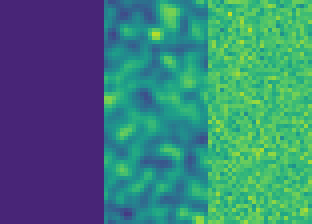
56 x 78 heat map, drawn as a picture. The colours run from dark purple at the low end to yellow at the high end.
The table splits into one row of 3 panels. Panel 1,1: very low, flat. Panel 1,2: middling, blotchy, strong in contrast. Panel 1,3: high, fine-grained.
